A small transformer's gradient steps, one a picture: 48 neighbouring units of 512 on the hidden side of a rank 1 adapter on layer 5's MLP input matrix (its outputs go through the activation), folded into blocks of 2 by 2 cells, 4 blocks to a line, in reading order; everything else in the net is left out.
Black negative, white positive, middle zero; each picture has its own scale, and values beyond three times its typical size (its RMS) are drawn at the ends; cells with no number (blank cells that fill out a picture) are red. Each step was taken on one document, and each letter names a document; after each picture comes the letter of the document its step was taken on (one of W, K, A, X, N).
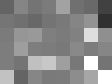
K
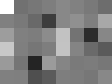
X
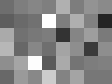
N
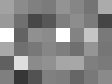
X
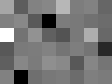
X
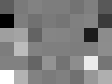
K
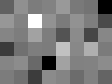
X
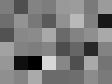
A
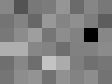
K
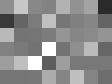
N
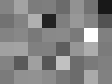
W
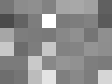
N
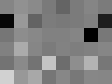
K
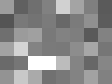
K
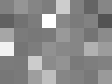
N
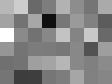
X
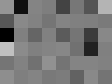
N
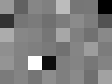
W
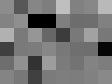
X
